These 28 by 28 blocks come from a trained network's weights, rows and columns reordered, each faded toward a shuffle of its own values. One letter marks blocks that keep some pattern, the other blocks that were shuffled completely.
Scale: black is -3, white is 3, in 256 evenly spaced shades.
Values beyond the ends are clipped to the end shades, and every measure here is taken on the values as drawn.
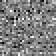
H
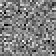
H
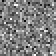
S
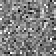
S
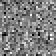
H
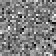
H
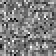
H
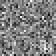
H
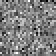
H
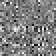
H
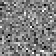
S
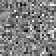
H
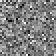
H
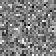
H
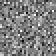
S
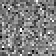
S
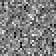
S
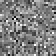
H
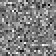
S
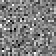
S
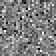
S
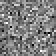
S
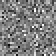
H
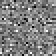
H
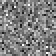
S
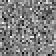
S
